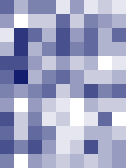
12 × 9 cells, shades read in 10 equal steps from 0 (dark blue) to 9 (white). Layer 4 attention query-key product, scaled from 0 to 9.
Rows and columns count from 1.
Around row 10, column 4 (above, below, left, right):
8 5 3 8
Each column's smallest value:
2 0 2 3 2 4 2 3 3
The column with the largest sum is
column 6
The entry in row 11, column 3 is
2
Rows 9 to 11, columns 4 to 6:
8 7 9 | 4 8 8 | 5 8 7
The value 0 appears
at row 6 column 2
